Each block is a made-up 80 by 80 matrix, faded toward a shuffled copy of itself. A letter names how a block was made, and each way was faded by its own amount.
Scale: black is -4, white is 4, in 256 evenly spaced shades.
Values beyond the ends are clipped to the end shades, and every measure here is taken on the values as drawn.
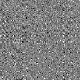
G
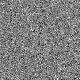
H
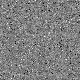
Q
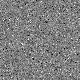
Q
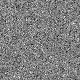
H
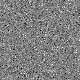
Q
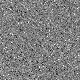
Q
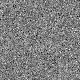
H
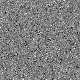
Q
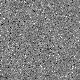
Q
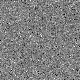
Q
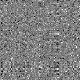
G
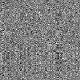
G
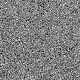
H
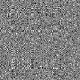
G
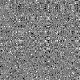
G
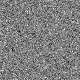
H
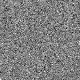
H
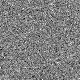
H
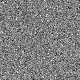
H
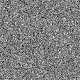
H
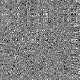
G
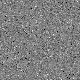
Q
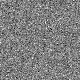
H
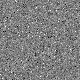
Q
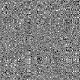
G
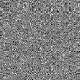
G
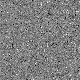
Q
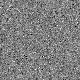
H
